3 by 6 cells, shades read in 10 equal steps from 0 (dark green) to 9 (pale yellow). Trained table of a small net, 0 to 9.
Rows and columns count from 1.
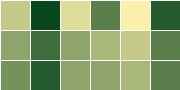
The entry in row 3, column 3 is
5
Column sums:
16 3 18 14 22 7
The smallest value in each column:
4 0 5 3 6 1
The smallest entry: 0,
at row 1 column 2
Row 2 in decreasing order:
7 6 5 5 3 2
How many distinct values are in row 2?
5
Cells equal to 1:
2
